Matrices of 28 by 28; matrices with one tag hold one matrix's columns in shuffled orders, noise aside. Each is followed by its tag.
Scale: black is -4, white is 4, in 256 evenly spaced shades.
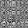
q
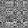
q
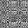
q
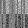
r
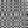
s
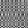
s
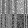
r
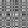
s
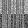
r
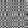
s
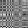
s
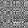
q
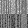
r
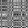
s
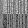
r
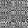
q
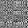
q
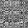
q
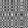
s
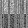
r
